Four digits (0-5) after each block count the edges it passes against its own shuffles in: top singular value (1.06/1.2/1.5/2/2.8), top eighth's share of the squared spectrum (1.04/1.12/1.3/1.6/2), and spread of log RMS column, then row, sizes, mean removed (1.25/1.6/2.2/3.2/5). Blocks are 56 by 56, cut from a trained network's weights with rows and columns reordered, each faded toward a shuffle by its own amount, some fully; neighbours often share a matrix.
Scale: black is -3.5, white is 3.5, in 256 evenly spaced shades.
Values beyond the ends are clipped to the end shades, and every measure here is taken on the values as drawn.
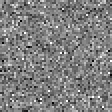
0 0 0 0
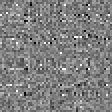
3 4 1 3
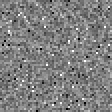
0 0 0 0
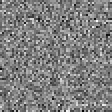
3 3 0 2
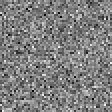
0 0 0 0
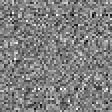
4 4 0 2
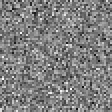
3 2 0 0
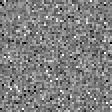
0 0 0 0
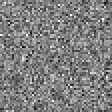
3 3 1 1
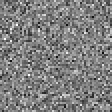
3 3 1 1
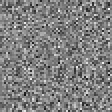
4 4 2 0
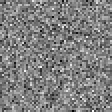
2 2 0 0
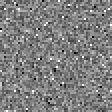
0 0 0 0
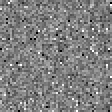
1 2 1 0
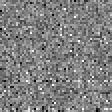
2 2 0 1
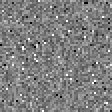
0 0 0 0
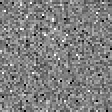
2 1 0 1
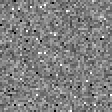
1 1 0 0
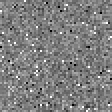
1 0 0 0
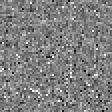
1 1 0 0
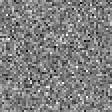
2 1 0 0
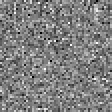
2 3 0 0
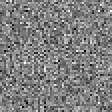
3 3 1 1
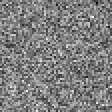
2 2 0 0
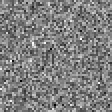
1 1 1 0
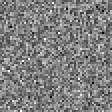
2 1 0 0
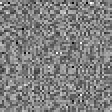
4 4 0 2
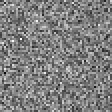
2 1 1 0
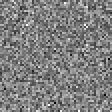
1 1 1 0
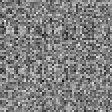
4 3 0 2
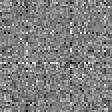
3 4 2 2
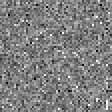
2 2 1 0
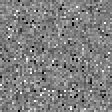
1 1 1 1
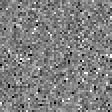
2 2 1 0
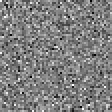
2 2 0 0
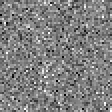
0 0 0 0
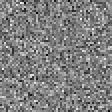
2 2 1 0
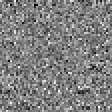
3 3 1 1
